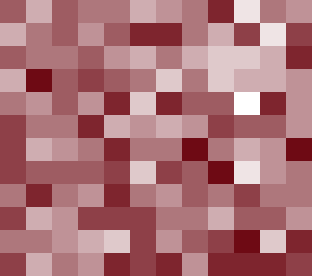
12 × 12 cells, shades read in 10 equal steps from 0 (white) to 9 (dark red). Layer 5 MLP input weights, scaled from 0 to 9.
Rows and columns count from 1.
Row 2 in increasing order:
1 3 3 4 5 5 6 6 7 7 8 8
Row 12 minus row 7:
0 0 1 -1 0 2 3 -5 3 5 4 -2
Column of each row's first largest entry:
9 6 12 2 5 4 8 9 2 1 10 5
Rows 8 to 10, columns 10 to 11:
1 4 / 7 5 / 6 6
